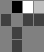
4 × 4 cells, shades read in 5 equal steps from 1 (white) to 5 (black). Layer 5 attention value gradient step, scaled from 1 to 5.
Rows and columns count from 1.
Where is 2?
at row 1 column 4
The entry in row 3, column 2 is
4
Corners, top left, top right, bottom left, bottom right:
3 2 3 3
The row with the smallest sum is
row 1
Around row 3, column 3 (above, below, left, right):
4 3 4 3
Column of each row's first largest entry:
2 1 2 2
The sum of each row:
11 15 13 13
